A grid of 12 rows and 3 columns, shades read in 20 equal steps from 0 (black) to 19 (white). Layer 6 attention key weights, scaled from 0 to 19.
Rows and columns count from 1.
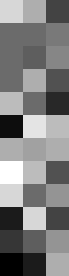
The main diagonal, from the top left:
16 8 10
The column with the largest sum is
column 2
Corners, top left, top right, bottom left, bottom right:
16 5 0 13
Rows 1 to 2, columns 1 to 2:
16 13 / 8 8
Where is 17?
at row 6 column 2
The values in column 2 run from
2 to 17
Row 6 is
1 17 14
